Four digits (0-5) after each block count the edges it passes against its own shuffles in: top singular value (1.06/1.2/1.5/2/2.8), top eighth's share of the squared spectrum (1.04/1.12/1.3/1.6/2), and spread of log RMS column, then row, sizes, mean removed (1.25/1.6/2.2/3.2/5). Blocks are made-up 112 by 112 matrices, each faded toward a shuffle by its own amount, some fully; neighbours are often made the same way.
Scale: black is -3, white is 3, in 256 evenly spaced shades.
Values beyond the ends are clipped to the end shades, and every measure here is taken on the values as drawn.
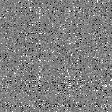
4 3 2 3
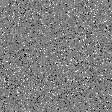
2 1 0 1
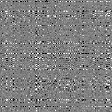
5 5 3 4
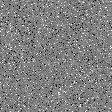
1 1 0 0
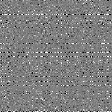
4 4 3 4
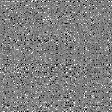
4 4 2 3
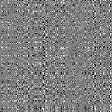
5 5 4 3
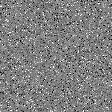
2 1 0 0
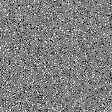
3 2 1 0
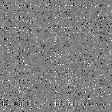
4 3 2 2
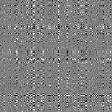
5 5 4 4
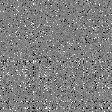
4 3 1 2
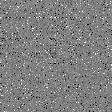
3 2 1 1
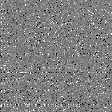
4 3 1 2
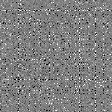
5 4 3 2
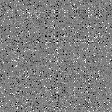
4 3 2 2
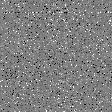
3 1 0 0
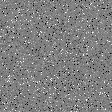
0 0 0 0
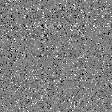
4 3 1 2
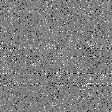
4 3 1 2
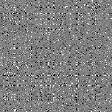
4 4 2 3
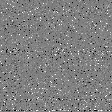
3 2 1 1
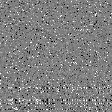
4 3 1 2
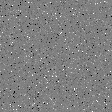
0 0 0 0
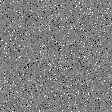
0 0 0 0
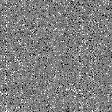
4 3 2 1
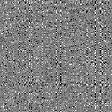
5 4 3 2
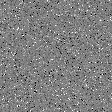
0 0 0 0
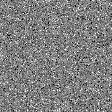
3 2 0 1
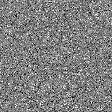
3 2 1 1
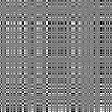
5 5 5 5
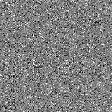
4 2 1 1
